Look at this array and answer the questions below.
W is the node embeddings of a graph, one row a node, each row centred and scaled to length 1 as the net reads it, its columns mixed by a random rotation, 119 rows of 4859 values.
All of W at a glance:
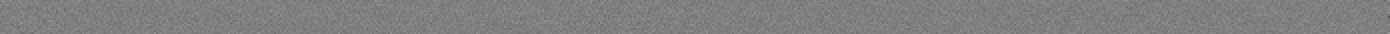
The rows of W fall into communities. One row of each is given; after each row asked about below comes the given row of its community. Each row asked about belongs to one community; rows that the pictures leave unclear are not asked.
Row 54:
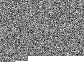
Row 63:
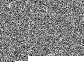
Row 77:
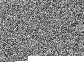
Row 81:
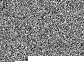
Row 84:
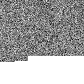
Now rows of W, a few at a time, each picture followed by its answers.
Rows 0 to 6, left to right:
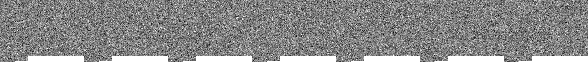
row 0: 84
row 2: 81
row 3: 54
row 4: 77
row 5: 77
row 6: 81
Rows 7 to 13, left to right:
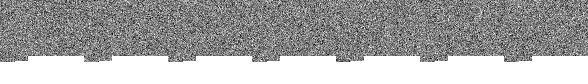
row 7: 54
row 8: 77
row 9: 63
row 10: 63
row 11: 81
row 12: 84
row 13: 81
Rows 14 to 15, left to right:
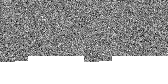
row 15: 54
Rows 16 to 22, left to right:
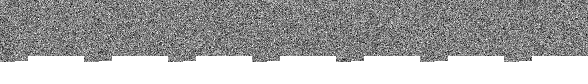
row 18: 77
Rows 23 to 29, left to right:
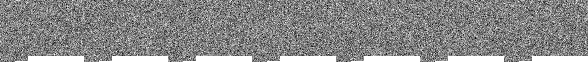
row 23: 63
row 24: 63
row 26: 54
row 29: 63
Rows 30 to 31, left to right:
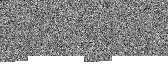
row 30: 81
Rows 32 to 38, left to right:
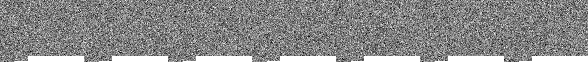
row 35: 54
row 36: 81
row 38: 81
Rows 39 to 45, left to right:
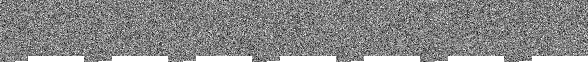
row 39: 54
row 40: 77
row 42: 81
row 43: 84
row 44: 77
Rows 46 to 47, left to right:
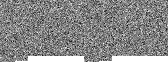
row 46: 54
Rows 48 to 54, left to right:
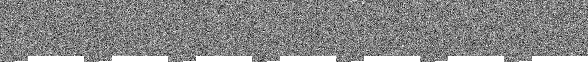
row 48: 77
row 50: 63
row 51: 54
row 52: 63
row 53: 63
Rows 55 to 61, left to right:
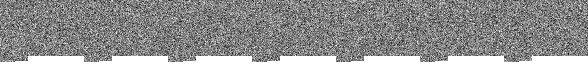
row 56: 63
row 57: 81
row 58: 81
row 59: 63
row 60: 77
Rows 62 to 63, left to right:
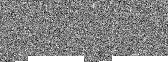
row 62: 54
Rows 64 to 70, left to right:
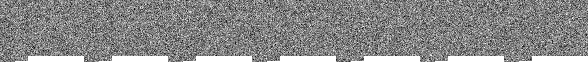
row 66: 81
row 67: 81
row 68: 81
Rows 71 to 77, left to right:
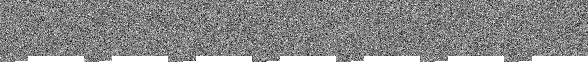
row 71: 63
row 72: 77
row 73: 63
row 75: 54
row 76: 81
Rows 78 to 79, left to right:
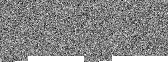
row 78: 77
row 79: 77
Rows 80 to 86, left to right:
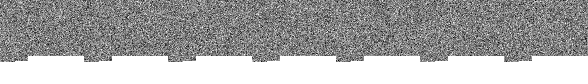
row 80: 84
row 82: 81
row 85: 54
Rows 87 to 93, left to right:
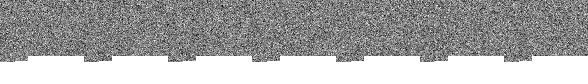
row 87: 63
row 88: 63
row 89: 63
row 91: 54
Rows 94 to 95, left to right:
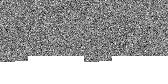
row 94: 81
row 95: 81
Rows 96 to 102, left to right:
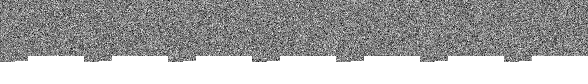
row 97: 84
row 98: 81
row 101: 84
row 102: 84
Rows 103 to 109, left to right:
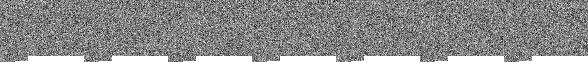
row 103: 77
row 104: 84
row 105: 54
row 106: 54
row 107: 81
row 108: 84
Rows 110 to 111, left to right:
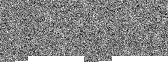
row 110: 63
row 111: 63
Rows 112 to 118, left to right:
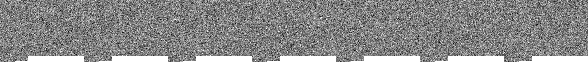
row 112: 63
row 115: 81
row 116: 84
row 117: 54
